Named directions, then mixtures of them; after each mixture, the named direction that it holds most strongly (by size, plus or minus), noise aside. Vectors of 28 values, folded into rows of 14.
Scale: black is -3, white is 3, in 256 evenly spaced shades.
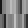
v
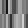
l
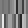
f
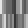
v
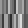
f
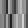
l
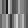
l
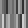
f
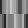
v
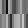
l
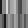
v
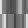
v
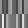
f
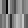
l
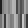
v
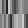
l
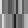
v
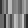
v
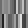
f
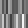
l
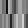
l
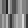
l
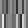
f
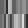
l
